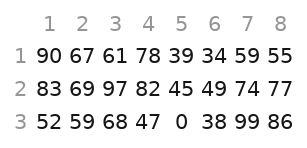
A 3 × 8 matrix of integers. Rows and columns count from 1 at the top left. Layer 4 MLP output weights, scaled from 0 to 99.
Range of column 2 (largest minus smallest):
10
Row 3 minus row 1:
-38 -8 7 -31 -39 4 40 31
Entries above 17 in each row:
8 8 7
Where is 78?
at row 1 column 4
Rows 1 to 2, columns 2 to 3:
67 61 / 69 97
